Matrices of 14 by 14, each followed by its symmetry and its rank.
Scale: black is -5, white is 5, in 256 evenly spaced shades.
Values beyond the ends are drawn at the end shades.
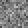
neither, full rank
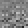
neither, rank three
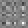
symmetric, rank two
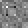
symmetric, rank three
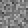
symmetric, full rank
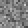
neither, full rank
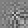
symmetric, rank two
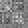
symmetric, rank three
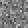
neither, full rank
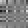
neither, rank one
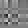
neither, rank one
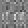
neither, rank three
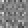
neither, rank three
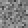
neither, full rank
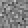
symmetric, full rank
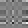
neither, rank one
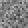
symmetric, full rank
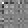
symmetric, rank two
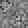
symmetric, full rank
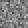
neither, full rank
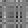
neither, rank one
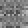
neither, rank three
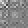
symmetric, rank three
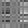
neither, rank one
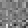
neither, rank three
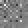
symmetric, rank three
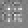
symmetric, rank two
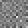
symmetric, rank three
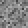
symmetric, full rank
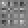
symmetric, rank two
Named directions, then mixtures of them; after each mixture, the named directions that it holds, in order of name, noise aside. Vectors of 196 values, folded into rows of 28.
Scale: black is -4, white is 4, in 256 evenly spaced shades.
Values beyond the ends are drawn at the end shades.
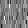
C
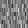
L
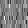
C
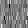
C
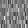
C, L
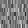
L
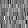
C, L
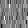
C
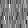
C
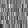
C, L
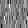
C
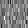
C, L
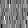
C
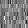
C, L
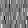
C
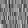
C, L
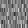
L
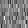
C, L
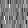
C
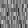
L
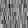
C, L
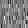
C, L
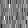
C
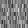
L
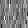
C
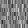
L
